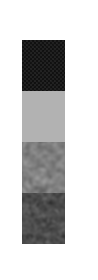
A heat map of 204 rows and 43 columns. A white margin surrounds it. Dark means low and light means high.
It is made of 4 by 1 panels. Panel 1,1: very low, checkered, faint in contrast. Panel 2,1: high, flat. Panel 3,1: middling, blotchy, faint in contrast. Panel 4,1: low, blotchy, faint in contrast.
